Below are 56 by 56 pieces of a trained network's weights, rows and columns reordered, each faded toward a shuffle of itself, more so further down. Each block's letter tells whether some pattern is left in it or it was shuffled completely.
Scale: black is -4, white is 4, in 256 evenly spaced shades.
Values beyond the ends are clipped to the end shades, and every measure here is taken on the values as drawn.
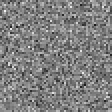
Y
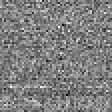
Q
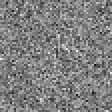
Y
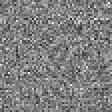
Q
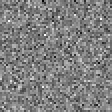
Y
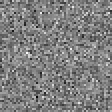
Y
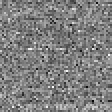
Q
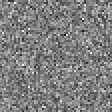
Y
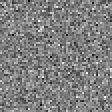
Y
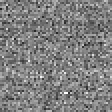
Q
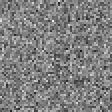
Q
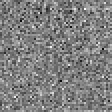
Q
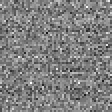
Q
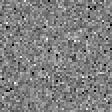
Y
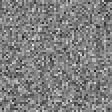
Q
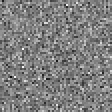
Y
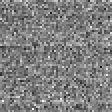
Q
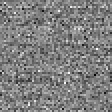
Q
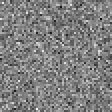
Y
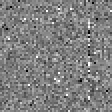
Q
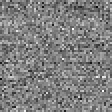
Q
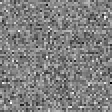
Q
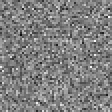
Q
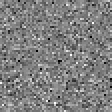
Q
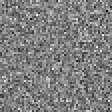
Y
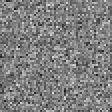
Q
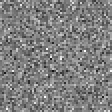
Y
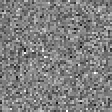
Y
